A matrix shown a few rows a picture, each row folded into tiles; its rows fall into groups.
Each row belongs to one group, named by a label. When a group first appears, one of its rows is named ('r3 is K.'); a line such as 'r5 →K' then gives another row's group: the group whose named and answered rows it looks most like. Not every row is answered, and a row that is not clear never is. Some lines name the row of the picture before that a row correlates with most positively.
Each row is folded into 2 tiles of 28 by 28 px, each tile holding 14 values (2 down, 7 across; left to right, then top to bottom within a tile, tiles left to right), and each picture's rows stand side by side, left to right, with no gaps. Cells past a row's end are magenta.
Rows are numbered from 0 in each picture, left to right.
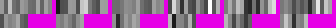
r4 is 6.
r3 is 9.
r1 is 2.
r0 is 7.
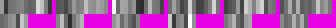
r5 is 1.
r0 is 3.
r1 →2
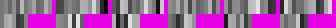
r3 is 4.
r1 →3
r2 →4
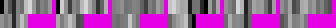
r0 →2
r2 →7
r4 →6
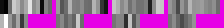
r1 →3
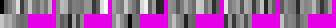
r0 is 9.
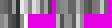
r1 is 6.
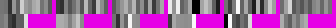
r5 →1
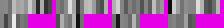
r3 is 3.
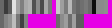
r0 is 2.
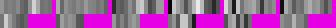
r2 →2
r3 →3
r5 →3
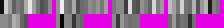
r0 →3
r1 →9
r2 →9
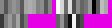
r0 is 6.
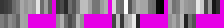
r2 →3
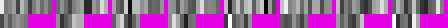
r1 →7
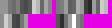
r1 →7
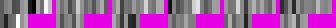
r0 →7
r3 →2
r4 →6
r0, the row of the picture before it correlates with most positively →1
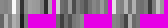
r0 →6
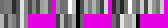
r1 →6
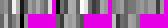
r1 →2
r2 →4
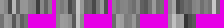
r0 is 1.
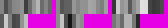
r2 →3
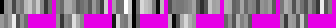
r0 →3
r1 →4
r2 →6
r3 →7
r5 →9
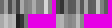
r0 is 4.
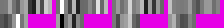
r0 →7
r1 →9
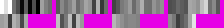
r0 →1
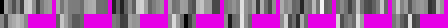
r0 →2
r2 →2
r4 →4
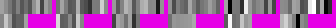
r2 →6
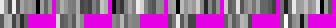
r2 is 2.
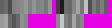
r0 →2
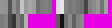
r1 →9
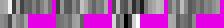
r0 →1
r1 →2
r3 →6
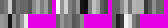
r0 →1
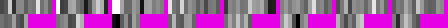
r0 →1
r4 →3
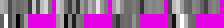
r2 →9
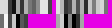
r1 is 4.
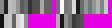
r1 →9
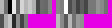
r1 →1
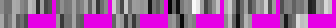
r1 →4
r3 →2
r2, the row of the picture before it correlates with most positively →0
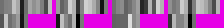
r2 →7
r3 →6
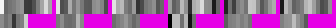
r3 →6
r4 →2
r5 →3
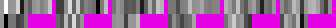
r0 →9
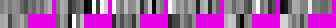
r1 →7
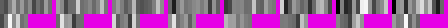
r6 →2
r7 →3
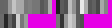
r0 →4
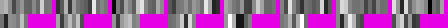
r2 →2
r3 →3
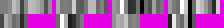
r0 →6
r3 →6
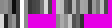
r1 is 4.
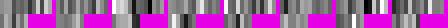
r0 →7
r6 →7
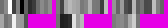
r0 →1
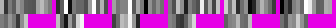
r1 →1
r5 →2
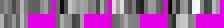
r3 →2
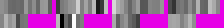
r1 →4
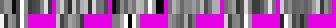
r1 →4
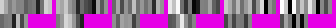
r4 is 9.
